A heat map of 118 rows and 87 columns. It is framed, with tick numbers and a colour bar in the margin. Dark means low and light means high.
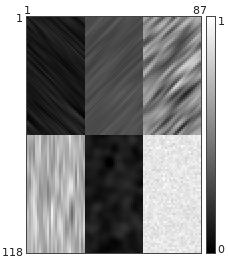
The table splits into 2 rows of 3 panels. Panel 1,1: very low, slanting down to the right, faint in contrast. Panel 1,2: low, slanting up to the right, faint in contrast. Panel 1,3: middling, slanting up to the right, strong in contrast. Panel 2,1: high, streaked downward. Panel 2,2: very low, blotchy, faint in contrast. Panel 2,3: very high, fine-grained, faint in contrast.
